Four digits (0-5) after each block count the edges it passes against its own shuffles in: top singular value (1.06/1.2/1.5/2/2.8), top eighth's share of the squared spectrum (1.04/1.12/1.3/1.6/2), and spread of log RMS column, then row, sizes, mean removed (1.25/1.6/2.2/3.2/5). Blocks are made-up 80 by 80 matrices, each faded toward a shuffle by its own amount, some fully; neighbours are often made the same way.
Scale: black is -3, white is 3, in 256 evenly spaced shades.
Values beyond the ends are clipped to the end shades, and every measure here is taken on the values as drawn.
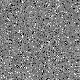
3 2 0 0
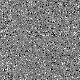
1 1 1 2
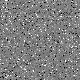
2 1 0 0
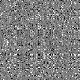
4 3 2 2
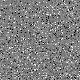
3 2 1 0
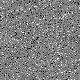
1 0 0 0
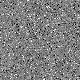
1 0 0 0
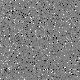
3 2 0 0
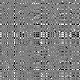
5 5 3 3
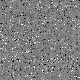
2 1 0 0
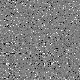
3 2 0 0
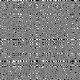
5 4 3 3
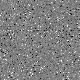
2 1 0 0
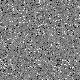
3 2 0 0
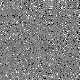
4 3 1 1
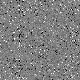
3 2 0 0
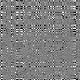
5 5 3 4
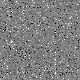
2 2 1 0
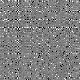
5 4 2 3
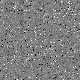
2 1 0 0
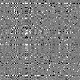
5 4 3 3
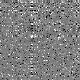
4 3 2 2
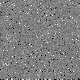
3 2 0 1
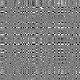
5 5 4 4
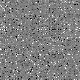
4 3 1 1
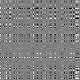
5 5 4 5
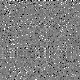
4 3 1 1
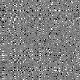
4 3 2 2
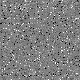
3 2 0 1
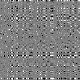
5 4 3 3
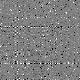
4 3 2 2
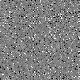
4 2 1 1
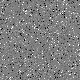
0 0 0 0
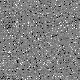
3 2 1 1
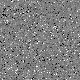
2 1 0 0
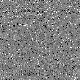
3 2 0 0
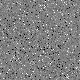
0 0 0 0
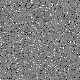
0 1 0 0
